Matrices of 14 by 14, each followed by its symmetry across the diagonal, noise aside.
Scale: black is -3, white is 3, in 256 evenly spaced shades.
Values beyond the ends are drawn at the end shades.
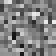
antisymmetric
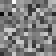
antisymmetric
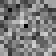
symmetric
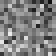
antisymmetric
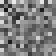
symmetric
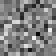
antisymmetric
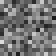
symmetric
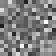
symmetric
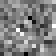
antisymmetric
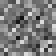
symmetric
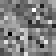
antisymmetric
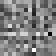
antisymmetric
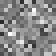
symmetric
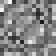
symmetric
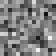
symmetric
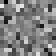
antisymmetric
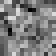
symmetric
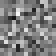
antisymmetric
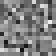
antisymmetric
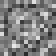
symmetric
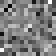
symmetric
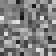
antisymmetric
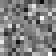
antisymmetric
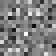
antisymmetric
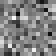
antisymmetric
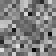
symmetric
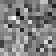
antisymmetric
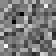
symmetric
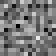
symmetric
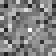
symmetric
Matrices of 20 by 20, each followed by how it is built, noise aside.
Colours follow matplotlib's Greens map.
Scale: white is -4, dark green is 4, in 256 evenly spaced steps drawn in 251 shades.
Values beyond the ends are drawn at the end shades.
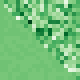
upper triangular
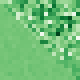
upper triangular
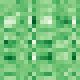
low rank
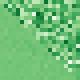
upper triangular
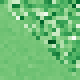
upper triangular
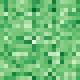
low rank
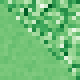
upper triangular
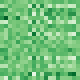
low rank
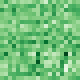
low rank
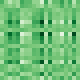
low rank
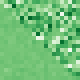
upper triangular
